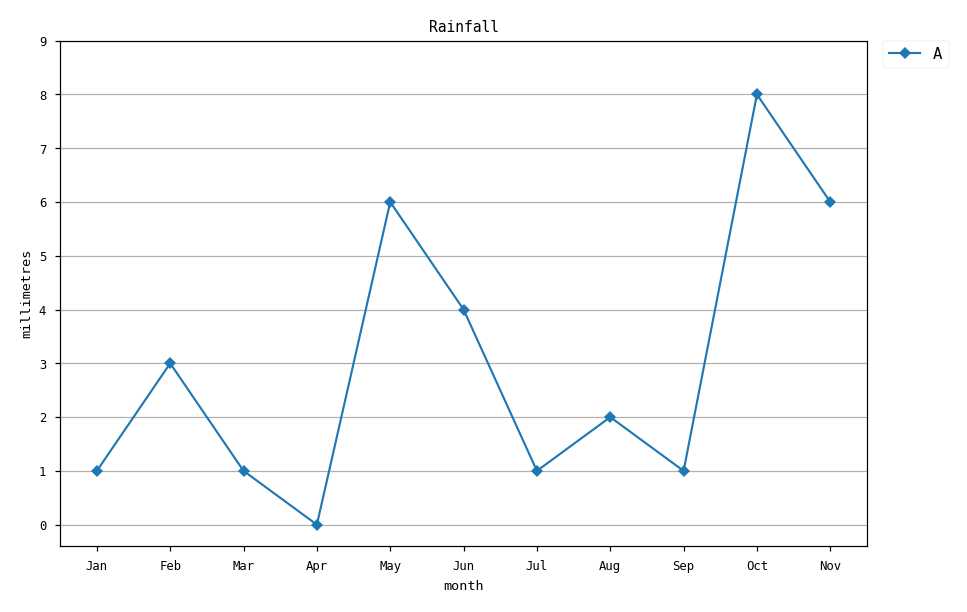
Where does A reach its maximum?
Oct
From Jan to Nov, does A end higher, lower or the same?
higher
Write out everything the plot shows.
Title: Rainfall
x-axis: month, ticks Jan Feb Mar Apr May Jun Jul Aug Sep Oct Nov
y-axis: millimetres, ticks 0 1 2 3 4 5 6 7 8 9
Legend: A
Values:
A: 1 3 1 0 6 4 1 2 1 8 6
